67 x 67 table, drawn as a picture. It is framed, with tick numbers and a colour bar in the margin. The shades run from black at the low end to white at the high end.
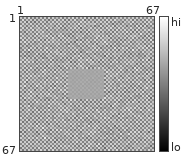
Odd rows or columns: none. Histogram: two levels. Seam: none. Calmest part: centre. Odd patch: calmer, in the centre.
